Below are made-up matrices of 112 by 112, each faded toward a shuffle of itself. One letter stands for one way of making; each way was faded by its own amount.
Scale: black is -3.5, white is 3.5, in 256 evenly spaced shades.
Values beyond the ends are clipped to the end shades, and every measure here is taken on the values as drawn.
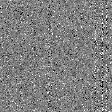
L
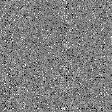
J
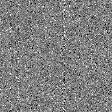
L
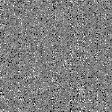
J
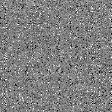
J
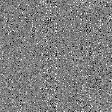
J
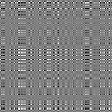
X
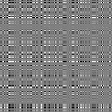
X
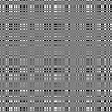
X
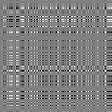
X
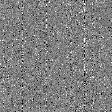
L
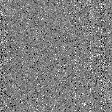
L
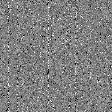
L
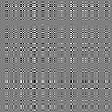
X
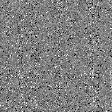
J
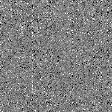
J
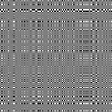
X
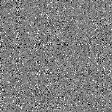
J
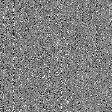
L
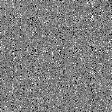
J
